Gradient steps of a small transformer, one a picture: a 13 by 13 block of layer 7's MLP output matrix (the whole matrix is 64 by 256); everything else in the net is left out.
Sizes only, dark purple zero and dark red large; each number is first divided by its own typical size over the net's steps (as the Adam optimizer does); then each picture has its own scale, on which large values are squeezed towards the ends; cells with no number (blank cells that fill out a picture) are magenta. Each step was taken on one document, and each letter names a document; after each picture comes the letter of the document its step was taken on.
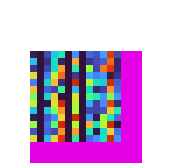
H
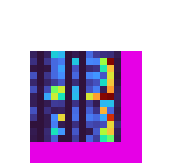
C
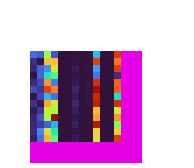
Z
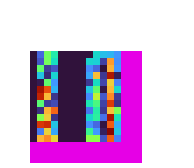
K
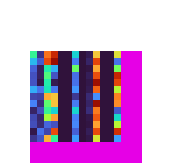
Z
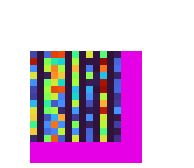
H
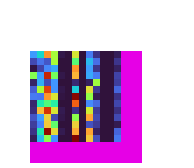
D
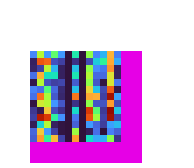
K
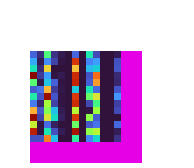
D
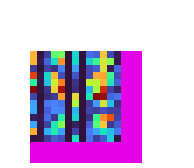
H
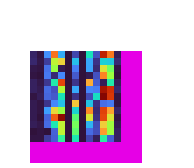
C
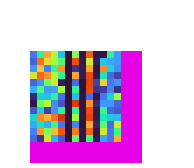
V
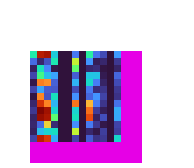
K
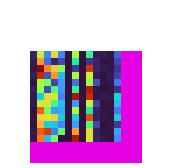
K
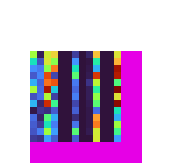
Z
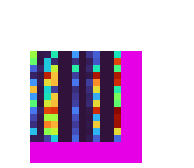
Z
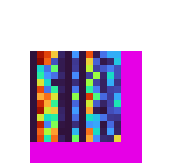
K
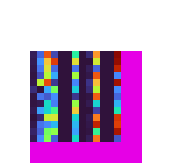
Z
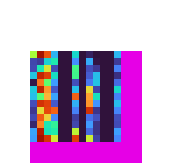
K
